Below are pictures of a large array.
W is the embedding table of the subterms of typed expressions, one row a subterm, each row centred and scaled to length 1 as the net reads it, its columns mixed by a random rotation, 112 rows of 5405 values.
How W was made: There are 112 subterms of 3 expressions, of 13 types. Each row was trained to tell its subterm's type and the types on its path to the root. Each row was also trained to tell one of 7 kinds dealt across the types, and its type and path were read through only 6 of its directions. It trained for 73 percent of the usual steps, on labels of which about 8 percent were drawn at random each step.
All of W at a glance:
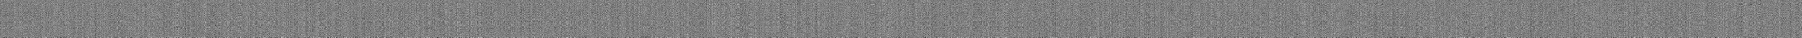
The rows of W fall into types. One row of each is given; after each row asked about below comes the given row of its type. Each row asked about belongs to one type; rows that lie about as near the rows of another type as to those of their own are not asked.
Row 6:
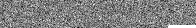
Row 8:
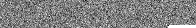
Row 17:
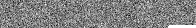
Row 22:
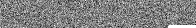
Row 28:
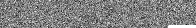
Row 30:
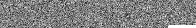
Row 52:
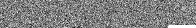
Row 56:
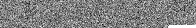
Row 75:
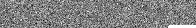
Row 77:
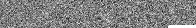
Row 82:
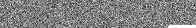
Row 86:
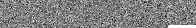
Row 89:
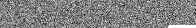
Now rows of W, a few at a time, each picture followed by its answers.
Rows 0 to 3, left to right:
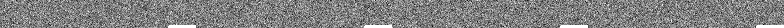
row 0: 75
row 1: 82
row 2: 22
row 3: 89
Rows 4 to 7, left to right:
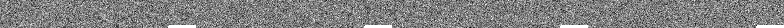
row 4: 77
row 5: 82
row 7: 8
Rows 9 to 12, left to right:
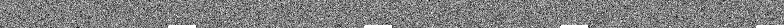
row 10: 28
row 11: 89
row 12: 86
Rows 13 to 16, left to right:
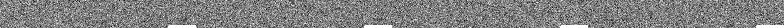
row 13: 22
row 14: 22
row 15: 30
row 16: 28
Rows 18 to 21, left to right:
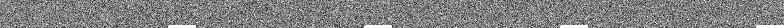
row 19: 52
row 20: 89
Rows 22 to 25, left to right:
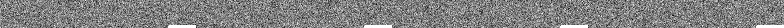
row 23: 89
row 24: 82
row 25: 17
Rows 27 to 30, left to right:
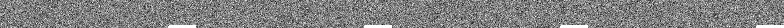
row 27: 82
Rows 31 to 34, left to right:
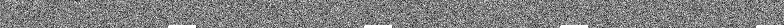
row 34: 28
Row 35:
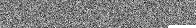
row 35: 77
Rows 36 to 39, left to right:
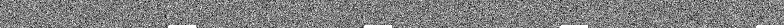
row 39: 89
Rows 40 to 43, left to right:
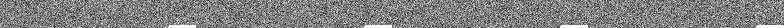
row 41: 6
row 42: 75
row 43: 86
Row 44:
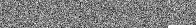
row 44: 28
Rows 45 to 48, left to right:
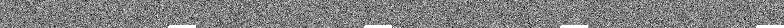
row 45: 8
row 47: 17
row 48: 77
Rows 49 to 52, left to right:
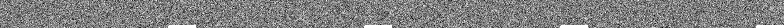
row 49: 89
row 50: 77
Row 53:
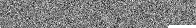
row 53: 77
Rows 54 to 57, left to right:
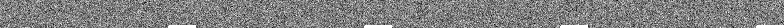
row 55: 75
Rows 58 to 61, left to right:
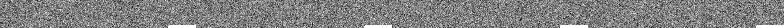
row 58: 17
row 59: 8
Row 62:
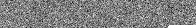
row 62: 82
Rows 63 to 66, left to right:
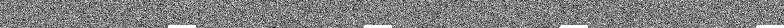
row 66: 6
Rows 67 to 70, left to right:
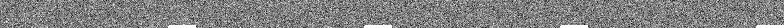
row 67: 17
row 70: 75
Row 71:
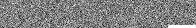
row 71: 6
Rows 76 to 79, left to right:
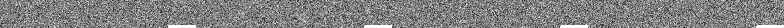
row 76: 28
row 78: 6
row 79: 56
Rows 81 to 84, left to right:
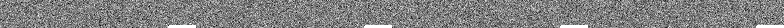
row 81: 8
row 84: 52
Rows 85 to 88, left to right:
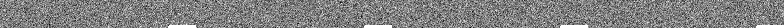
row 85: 8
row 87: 6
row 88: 77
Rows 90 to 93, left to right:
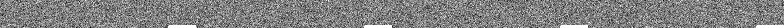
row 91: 22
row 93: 6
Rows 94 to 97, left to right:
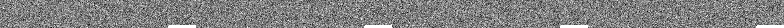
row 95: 8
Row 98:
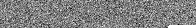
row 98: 75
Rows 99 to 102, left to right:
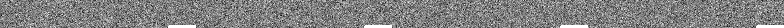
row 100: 17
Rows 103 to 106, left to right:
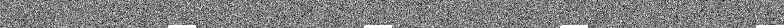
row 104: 75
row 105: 56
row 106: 86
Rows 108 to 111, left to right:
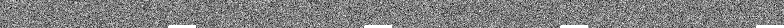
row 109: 17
